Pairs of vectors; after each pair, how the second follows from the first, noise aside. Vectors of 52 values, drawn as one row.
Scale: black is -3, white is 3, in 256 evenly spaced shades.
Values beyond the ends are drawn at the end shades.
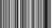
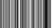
copied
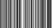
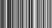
wrapped around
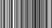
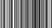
copied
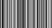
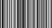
copied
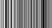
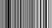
reversed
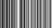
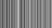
shrunk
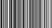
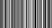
wrapped around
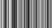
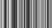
copied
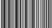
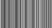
shrunk
